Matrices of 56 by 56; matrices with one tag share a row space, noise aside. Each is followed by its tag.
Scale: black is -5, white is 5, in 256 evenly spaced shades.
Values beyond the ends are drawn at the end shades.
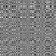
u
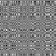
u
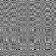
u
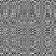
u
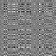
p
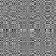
u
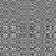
u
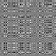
p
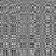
u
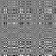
p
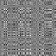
p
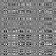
p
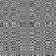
u
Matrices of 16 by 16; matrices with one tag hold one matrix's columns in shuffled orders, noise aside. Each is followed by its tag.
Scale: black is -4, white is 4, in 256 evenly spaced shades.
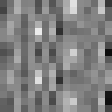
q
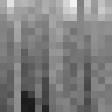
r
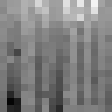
r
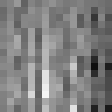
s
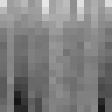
r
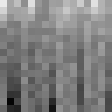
r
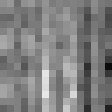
s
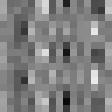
q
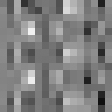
q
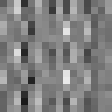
q
